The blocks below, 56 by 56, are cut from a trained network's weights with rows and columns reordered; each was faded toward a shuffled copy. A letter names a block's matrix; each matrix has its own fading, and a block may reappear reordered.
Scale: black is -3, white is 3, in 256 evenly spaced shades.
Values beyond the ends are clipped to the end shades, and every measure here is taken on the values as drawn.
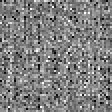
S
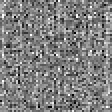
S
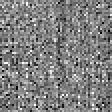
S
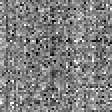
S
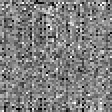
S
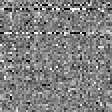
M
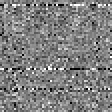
M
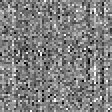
S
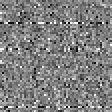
M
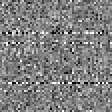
M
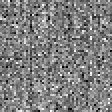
S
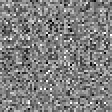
M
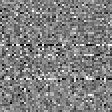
M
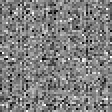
S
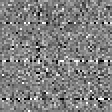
M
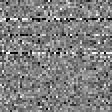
M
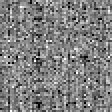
S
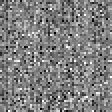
S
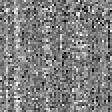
S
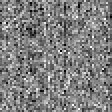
S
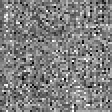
S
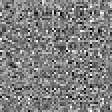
M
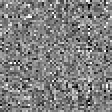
M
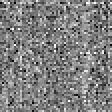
S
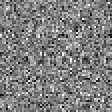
M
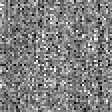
S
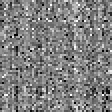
S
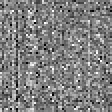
S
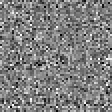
M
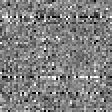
M
